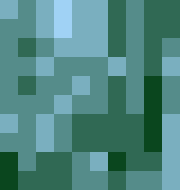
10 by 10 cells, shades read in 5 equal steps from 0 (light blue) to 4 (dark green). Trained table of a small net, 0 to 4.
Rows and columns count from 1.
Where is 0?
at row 1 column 4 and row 2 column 4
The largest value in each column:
4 3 3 3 3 3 4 3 4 3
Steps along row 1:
up down down up same up down up same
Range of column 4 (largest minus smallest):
3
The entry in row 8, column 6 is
3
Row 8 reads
2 2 1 2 3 3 3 3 4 1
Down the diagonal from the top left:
1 2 2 2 1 2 3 3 3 1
